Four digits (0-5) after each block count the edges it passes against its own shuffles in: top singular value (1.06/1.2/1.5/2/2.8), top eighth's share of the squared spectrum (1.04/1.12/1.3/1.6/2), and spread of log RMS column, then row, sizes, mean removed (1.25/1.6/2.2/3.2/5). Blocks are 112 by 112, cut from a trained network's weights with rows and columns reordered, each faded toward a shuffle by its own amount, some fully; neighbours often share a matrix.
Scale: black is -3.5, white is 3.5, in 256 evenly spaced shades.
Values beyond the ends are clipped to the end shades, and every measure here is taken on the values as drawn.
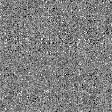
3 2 0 2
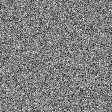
2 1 0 0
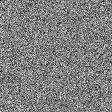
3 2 1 0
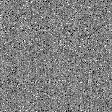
2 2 0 2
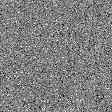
0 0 0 0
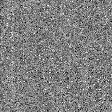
2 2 0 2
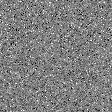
0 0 0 0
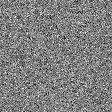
0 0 0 0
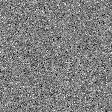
0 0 0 0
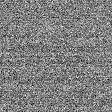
2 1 0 0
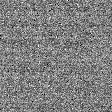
2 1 0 0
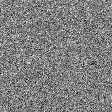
1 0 0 0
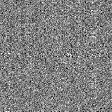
3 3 1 2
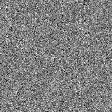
3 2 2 0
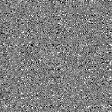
4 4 2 3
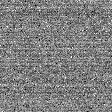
3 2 0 0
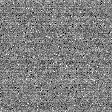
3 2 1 0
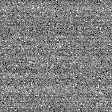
3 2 1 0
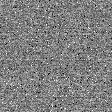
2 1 0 0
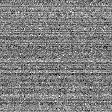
4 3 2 2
